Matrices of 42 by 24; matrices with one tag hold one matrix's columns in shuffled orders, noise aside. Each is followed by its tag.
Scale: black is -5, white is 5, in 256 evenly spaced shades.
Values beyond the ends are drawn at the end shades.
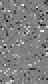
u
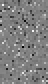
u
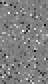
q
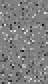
q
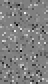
q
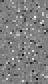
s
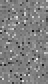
s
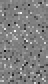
q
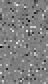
u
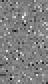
s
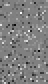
q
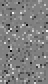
q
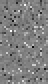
u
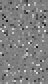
u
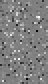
s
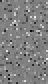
s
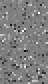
q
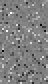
q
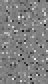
s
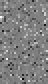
s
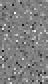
q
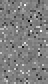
u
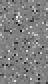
s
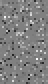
s
